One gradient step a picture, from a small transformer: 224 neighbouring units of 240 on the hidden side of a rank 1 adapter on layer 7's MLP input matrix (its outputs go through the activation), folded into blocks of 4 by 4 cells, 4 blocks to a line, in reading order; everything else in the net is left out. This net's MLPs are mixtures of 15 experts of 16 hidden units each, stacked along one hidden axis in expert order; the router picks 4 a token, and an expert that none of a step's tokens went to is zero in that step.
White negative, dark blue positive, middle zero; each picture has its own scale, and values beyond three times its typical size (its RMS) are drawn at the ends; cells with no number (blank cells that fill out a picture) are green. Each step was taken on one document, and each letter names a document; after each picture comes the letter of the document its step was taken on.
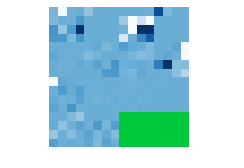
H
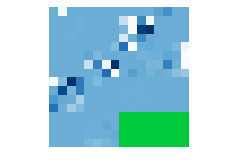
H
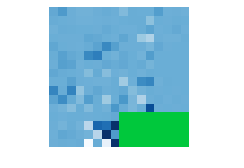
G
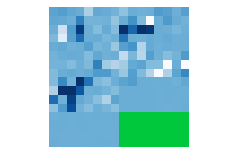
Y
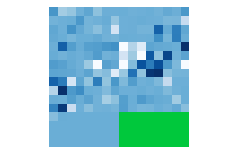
Y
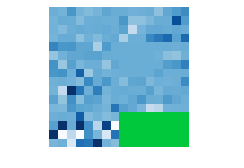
G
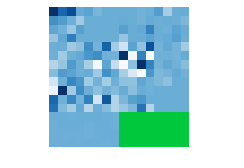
Y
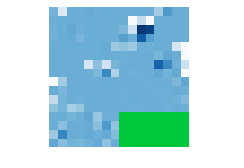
H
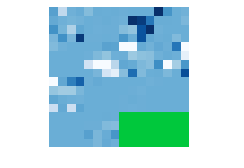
H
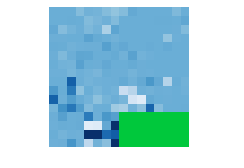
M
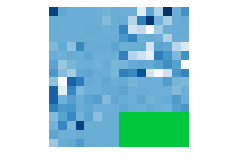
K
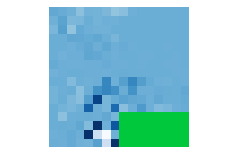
M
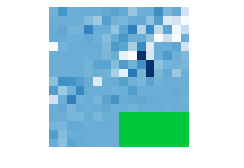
Y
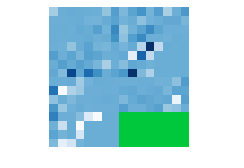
K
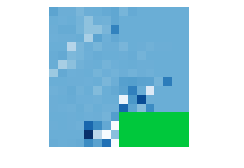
M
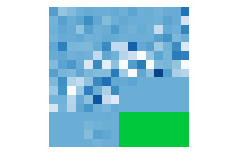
Y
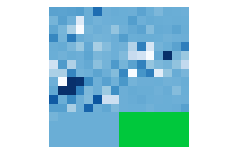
Y
